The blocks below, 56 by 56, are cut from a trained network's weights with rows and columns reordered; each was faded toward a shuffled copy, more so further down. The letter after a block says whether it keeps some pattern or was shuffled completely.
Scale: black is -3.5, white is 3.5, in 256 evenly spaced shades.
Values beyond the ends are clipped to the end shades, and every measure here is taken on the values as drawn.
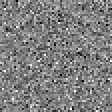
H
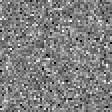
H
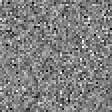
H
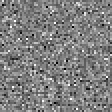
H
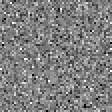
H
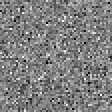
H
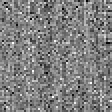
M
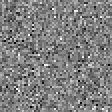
M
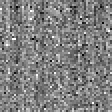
M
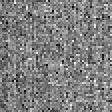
M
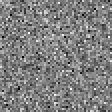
H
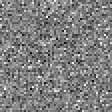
H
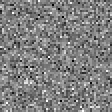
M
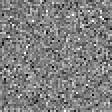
H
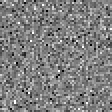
H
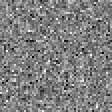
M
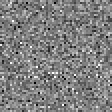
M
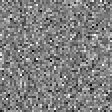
M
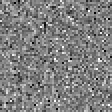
M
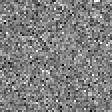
H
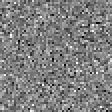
H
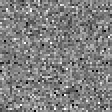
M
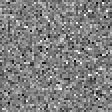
H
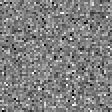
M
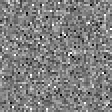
H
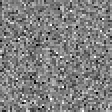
H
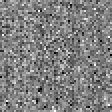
M
